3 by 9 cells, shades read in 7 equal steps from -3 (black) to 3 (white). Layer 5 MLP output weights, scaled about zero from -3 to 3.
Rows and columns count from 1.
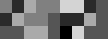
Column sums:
-3 -2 2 1 -2 -3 2 -2 -3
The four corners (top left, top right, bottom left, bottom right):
0 -1 -1 -1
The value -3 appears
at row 3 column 6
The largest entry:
2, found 3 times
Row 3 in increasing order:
-3 -1 -1 -1 -1 -1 1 1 2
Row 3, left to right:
-1 -1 1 1 -1 -3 2 -1 -1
